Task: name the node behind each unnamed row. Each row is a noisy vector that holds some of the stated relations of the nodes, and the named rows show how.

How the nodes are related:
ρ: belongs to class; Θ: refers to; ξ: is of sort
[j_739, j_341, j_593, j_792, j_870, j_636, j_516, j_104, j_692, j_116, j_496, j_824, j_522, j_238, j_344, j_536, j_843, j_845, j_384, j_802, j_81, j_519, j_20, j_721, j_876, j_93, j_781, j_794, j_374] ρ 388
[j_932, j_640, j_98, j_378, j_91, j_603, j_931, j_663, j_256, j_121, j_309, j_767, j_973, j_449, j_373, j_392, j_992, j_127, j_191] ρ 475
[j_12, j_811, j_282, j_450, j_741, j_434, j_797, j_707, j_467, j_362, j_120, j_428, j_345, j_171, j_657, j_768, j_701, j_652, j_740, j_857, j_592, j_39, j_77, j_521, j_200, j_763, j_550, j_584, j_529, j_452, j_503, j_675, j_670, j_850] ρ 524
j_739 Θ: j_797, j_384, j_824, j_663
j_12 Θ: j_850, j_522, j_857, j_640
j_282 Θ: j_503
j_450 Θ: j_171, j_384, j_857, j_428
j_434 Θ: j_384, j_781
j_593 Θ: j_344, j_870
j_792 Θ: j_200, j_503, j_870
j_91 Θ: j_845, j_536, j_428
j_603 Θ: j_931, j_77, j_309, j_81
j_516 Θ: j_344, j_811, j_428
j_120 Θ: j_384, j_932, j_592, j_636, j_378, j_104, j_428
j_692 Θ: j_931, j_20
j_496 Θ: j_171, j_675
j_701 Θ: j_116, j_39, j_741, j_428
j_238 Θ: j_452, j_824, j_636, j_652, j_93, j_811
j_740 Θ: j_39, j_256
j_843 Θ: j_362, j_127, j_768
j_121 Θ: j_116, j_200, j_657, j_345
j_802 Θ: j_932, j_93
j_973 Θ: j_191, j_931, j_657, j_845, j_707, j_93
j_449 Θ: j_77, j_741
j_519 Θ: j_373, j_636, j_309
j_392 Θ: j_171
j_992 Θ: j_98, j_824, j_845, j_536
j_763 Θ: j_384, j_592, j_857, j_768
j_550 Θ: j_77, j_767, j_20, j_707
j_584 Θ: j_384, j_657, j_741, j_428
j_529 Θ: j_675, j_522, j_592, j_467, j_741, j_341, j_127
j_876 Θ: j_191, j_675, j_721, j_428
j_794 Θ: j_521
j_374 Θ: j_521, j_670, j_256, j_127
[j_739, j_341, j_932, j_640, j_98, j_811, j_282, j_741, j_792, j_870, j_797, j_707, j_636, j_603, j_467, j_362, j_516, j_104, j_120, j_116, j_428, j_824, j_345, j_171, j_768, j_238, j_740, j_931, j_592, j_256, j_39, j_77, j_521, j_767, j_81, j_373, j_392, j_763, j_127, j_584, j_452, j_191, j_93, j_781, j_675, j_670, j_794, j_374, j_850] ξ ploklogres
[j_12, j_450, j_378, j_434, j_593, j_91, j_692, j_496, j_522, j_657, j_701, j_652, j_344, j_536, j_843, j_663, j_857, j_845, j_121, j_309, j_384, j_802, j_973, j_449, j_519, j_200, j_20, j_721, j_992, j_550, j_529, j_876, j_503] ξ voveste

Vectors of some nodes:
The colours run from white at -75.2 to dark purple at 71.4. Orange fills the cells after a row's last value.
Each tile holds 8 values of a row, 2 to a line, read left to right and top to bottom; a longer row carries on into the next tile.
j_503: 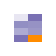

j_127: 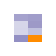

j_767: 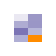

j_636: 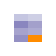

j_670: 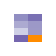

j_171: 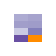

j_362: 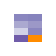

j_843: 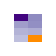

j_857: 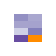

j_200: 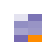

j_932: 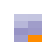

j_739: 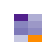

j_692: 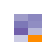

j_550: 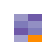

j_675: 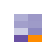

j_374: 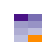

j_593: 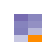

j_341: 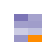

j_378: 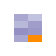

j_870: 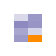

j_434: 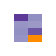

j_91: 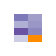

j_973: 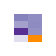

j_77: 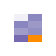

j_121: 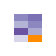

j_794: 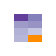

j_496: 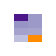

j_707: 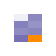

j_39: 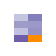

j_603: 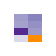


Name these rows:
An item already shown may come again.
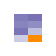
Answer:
j_792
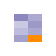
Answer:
j_640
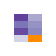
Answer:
j_238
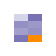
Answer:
j_345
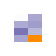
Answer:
j_931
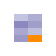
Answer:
j_344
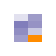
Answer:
j_20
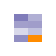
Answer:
j_522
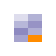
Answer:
j_191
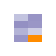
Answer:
j_116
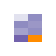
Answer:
j_657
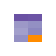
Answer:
j_740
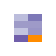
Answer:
j_39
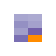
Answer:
j_797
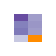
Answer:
j_516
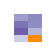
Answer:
j_692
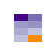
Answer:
j_374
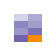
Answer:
j_811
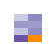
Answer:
j_741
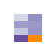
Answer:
j_741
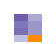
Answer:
j_802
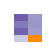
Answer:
j_519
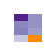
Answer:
j_876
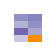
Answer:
j_449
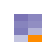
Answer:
j_593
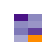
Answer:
j_120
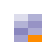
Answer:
j_191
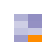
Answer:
j_256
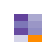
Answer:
j_238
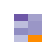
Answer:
j_392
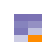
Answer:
j_792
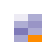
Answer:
j_309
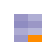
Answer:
j_721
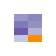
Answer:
j_692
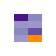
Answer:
j_450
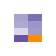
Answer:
j_521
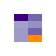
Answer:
j_529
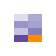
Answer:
j_428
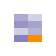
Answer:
j_384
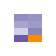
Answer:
j_768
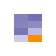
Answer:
j_792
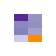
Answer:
j_876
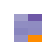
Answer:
j_282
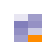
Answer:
j_20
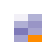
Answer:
j_309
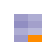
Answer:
j_721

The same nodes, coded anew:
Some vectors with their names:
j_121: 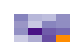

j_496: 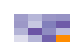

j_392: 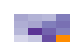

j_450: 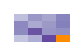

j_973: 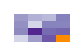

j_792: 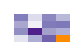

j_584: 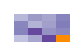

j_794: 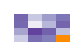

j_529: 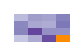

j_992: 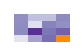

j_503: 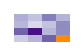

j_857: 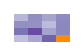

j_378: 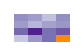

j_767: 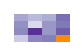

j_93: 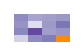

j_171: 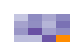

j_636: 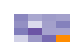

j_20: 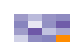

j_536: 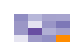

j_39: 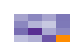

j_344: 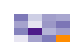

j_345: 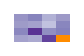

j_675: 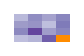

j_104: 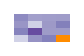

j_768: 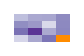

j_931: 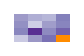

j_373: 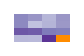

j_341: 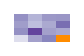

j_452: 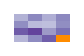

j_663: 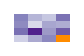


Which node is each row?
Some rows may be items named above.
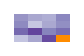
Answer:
j_309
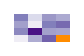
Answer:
j_593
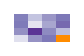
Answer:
j_374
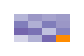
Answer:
j_434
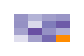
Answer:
j_876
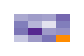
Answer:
j_670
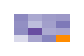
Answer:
j_522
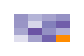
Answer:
j_876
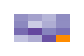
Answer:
j_309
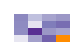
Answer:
j_516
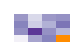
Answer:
j_843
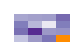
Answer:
j_670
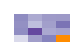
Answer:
j_522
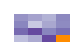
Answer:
j_309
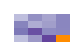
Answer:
j_120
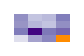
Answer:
j_127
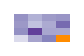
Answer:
j_341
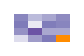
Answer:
j_739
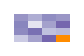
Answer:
j_81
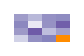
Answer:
j_20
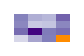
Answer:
j_256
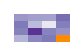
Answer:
j_521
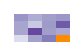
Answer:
j_721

